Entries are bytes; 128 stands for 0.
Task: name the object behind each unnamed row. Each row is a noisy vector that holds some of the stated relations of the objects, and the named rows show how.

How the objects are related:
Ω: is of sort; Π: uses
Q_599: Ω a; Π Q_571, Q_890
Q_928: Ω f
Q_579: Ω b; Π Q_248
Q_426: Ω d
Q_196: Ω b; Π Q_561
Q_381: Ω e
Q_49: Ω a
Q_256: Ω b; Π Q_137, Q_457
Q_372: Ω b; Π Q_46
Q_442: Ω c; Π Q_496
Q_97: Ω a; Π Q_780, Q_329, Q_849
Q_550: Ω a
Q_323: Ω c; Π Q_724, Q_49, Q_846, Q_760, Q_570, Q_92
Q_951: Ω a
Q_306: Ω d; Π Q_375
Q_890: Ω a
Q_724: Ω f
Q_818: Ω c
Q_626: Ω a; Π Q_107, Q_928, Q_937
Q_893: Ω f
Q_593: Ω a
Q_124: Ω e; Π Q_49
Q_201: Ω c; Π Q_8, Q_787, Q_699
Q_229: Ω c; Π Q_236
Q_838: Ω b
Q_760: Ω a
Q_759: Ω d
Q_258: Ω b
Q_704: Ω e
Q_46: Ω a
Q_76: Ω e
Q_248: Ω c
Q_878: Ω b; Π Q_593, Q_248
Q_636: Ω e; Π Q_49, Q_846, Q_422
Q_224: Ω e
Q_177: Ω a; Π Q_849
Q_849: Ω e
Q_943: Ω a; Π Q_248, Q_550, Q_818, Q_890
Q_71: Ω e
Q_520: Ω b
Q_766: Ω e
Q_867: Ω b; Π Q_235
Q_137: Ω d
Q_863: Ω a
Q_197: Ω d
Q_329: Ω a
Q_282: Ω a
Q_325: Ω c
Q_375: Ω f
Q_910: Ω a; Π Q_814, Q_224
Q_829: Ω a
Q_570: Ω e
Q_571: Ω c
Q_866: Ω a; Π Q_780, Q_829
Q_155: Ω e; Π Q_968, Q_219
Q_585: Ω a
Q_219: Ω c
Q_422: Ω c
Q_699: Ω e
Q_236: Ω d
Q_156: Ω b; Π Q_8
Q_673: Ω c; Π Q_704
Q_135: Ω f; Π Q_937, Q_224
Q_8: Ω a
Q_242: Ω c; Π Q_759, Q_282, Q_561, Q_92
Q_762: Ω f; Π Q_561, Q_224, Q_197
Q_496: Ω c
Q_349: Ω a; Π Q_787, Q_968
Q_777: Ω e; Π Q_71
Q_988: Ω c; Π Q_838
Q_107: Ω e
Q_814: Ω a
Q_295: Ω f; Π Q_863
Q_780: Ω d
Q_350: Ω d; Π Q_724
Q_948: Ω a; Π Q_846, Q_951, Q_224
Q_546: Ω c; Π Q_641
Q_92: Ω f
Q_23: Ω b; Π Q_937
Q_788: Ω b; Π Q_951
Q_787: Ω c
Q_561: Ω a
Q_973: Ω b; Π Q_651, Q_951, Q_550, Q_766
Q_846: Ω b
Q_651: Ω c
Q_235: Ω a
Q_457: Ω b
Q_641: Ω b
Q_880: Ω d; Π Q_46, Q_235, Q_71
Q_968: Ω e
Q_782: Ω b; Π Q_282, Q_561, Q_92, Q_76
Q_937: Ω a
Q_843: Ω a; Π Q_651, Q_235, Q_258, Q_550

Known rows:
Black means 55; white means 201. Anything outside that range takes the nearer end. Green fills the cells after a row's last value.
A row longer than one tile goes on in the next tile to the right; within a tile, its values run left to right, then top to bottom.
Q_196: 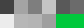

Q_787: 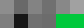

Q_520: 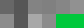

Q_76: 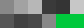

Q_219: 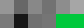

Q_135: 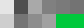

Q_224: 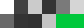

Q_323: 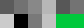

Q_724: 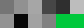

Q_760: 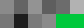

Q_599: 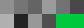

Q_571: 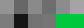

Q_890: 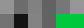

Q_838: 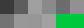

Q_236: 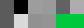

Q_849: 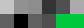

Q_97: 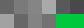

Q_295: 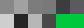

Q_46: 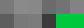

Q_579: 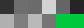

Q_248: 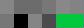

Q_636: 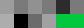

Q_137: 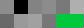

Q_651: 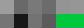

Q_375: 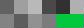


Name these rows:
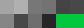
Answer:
Q_777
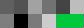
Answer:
Q_49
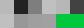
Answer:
Q_23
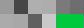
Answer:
Q_910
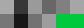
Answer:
Q_951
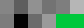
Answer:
Q_422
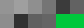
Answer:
Q_155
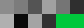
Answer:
Q_943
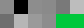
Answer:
Q_197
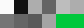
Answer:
Q_937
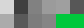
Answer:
Q_626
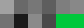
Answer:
Q_550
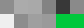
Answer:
Q_762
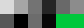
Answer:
Q_71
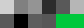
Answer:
Q_766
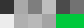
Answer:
Q_782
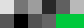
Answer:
Q_107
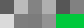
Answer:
Q_242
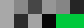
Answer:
Q_843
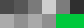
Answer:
Q_973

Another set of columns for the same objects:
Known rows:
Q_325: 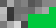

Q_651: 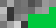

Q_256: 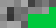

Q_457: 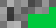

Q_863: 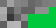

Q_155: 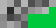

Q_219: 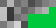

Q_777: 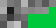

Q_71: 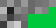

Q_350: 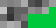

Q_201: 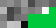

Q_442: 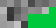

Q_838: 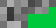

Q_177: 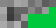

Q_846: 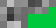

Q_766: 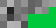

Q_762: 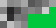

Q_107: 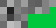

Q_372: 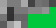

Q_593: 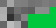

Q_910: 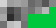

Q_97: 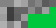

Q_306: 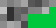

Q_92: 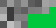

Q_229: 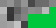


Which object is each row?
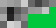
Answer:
Q_135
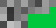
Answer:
Q_928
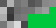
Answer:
Q_422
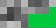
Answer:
Q_636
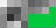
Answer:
Q_948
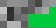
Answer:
Q_197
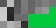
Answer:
Q_248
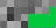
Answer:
Q_550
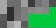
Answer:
Q_867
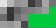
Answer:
Q_788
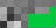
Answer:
Q_46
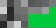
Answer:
Q_880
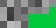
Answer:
Q_724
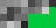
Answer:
Q_156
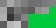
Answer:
Q_814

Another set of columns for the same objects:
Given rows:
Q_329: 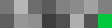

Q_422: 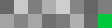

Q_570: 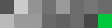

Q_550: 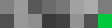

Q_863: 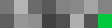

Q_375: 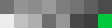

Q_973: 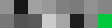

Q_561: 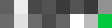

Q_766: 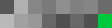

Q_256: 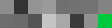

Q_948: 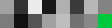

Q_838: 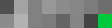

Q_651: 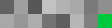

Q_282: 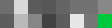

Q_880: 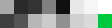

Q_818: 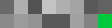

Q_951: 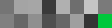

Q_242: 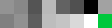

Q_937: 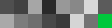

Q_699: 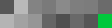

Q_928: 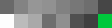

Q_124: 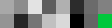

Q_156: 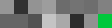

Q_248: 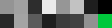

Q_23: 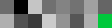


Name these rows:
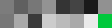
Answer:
Q_196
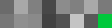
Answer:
Q_814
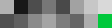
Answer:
Q_843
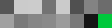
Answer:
Q_846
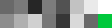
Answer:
Q_235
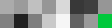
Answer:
Q_323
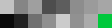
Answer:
Q_350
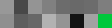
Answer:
Q_155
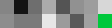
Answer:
Q_372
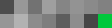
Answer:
Q_258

